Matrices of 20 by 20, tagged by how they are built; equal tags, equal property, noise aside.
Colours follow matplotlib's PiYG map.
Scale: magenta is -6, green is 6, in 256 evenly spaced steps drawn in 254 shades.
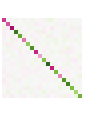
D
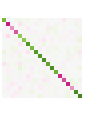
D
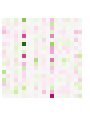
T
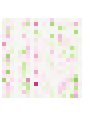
T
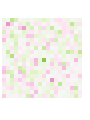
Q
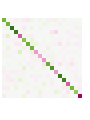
D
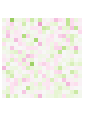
Q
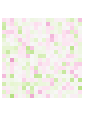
Q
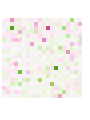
Q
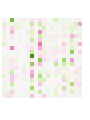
T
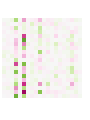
T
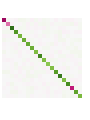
D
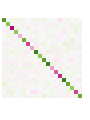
D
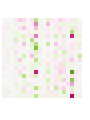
T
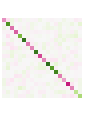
D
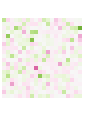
Q
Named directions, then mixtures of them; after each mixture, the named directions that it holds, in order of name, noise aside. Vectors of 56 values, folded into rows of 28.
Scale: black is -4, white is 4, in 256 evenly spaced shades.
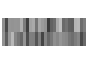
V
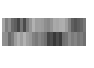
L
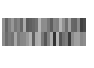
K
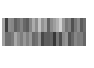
K, L, V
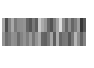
K, V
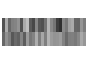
L, V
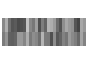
K, L, V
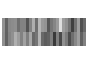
K, L, V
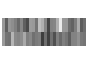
K, L, V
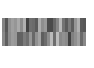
K, L, V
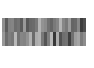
K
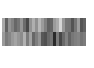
K, L, V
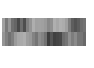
L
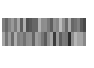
K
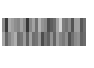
K, V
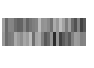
K, L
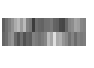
L
